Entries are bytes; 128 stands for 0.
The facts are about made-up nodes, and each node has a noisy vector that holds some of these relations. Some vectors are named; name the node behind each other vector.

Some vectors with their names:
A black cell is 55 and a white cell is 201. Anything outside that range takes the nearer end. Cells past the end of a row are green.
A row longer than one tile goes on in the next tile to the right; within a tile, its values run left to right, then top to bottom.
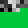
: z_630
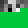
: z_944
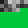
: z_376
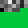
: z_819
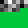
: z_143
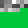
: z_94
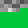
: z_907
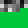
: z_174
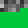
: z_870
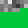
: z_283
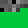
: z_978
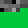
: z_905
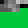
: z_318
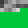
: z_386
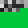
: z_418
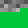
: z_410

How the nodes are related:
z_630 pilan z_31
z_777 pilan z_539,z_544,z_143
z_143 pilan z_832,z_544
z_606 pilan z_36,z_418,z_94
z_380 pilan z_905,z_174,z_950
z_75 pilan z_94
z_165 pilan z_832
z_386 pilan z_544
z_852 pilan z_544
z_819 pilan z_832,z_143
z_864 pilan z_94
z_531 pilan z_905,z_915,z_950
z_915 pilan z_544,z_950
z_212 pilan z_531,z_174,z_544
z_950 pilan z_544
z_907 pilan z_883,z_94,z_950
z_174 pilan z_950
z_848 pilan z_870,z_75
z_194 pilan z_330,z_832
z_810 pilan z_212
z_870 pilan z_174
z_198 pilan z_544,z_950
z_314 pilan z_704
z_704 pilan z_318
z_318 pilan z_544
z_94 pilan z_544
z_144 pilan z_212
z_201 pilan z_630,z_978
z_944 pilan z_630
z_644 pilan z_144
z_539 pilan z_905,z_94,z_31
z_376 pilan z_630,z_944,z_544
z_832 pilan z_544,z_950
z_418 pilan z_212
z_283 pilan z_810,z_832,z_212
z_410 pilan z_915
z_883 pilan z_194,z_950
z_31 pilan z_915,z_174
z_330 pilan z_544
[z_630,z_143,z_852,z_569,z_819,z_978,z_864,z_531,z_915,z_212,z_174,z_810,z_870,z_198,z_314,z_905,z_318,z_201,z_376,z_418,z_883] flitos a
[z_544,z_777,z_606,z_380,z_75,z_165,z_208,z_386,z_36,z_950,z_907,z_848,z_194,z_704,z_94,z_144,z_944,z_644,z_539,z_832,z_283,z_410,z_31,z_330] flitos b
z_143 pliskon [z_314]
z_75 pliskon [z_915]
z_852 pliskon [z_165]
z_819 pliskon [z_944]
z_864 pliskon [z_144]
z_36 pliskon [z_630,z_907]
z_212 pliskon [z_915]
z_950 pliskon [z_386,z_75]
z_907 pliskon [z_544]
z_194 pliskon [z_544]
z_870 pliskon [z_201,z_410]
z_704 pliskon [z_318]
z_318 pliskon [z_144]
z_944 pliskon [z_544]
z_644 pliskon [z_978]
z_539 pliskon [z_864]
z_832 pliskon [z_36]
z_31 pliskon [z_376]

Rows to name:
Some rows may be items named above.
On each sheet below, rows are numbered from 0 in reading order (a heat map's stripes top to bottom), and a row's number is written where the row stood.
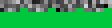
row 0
z_864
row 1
z_531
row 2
z_201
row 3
z_212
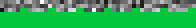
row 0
z_864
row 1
z_75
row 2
z_31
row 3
z_883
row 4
z_198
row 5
z_544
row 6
z_380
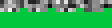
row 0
z_832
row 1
z_915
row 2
z_144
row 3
z_852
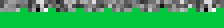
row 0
z_777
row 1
z_944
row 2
z_376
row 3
z_283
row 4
z_644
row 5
z_198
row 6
z_539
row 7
z_944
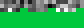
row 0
z_883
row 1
z_852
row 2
z_950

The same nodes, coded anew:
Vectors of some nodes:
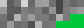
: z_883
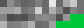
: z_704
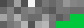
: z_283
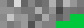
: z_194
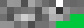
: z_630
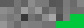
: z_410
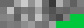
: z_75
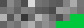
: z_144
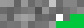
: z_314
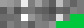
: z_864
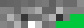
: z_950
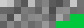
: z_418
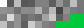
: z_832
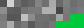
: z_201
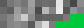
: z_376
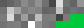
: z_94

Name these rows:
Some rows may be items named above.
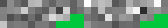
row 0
z_31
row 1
z_819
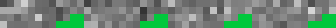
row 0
z_539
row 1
z_944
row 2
z_852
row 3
z_198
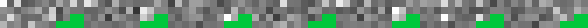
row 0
z_832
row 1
z_212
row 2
z_870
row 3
z_144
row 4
z_212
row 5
z_864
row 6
z_531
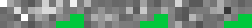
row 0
z_143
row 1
z_852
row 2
z_201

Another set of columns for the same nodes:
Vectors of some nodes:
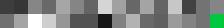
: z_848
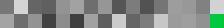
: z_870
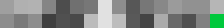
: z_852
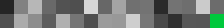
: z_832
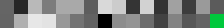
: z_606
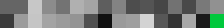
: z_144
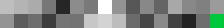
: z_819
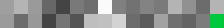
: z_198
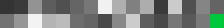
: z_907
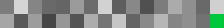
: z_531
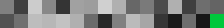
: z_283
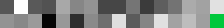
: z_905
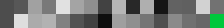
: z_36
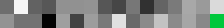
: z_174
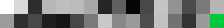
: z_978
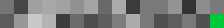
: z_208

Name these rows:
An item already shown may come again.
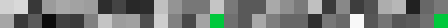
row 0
z_630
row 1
z_944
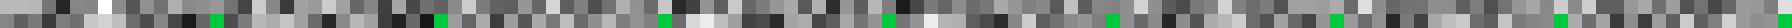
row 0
z_819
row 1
z_283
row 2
z_531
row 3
z_75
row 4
z_539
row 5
z_883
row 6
z_915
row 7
z_870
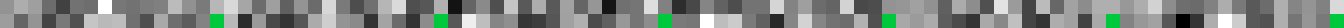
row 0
z_198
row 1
z_376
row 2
z_94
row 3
z_380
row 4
z_864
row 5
z_318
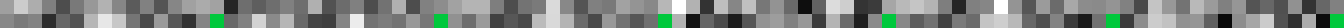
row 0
z_143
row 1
z_31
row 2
z_852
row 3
z_201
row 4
z_819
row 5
z_644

